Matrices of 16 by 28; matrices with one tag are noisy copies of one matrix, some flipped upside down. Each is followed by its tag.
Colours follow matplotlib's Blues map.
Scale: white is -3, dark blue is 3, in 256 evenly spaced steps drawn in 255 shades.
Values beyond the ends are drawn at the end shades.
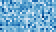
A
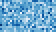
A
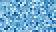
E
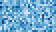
A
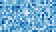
A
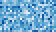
A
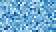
E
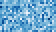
A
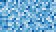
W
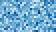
E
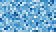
E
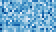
A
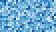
W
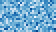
E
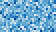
E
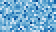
E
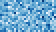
W
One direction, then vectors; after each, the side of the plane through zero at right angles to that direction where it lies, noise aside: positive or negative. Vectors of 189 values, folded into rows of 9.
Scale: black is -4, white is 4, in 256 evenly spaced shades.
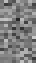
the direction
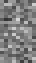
negative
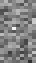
negative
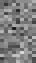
positive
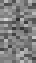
positive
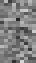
positive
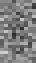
positive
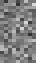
negative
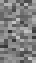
negative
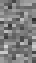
positive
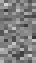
negative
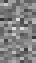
negative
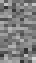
negative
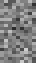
positive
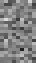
positive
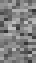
negative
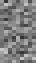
negative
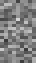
negative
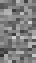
positive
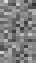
positive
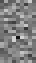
positive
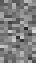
positive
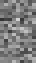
negative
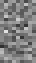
negative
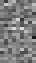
negative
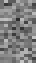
positive
